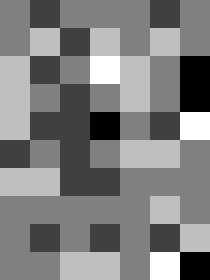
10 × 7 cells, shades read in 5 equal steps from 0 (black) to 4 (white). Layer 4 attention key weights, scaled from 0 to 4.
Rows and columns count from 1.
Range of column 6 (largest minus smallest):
3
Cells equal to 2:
32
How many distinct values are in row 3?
5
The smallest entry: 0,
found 4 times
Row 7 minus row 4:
0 1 0 -1 -1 0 2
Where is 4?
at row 3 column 4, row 5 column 7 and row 10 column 6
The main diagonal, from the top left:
2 3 2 2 2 3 2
